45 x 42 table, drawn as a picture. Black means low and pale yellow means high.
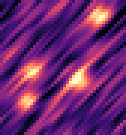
There is no overall slope. Neither half mirrors the other. The grain runs diagonally up to the right. The values are skewed, with a long tail toward high values. Four bumps rise from the field.
